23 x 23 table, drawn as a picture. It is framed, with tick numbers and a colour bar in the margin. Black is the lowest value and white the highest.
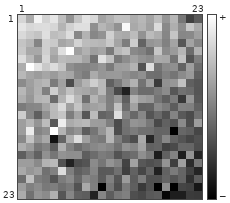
Neither half mirrors the other. The ninth with the highest average is the top left. Values rise toward the top left. The ninth with the lowest average is the bottom right.
